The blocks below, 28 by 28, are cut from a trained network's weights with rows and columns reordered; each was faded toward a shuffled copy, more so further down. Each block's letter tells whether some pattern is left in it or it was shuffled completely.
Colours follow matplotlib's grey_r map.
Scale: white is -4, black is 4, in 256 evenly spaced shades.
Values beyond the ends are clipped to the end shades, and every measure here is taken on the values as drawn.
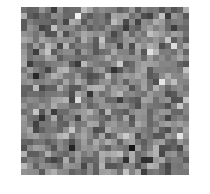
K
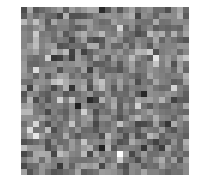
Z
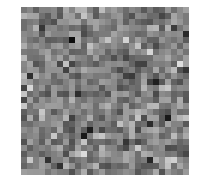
K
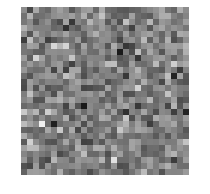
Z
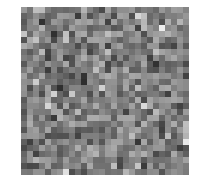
K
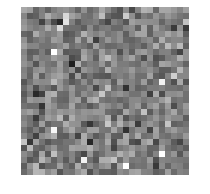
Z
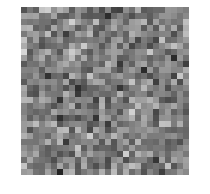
K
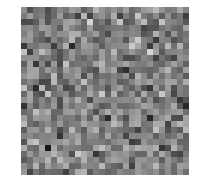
K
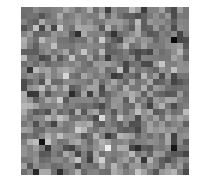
K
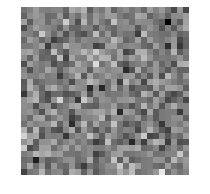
K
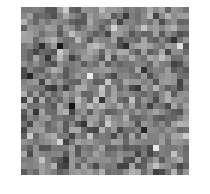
K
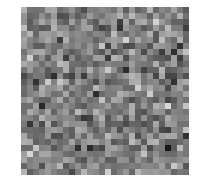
K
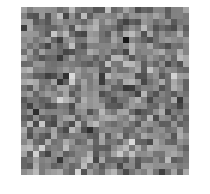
K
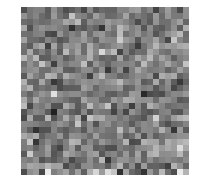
Z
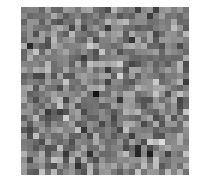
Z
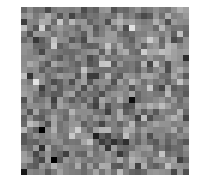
K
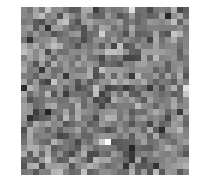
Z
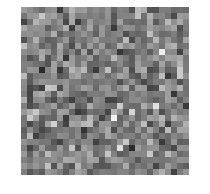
Z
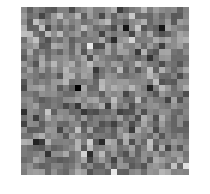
Z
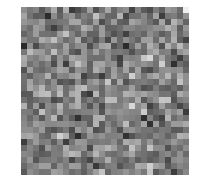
Z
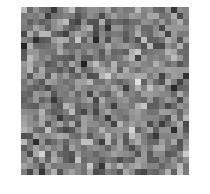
K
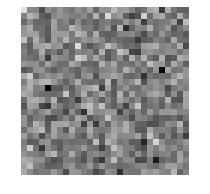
K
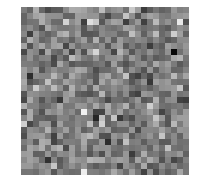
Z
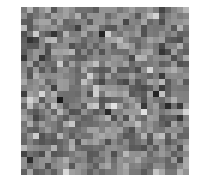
K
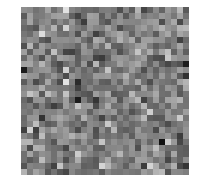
Z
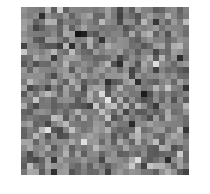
K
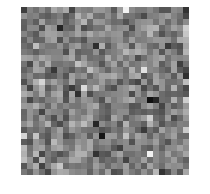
K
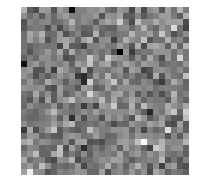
K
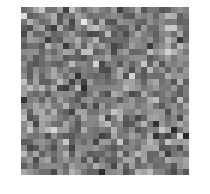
K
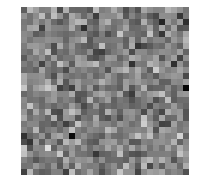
K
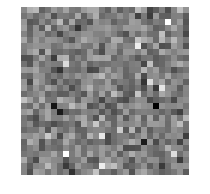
K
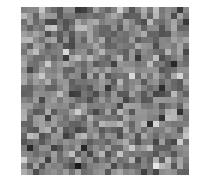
K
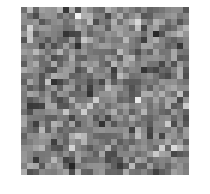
K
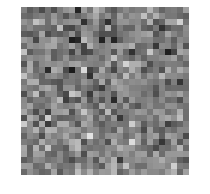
Z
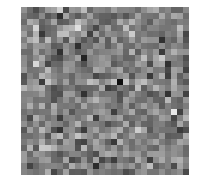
Z
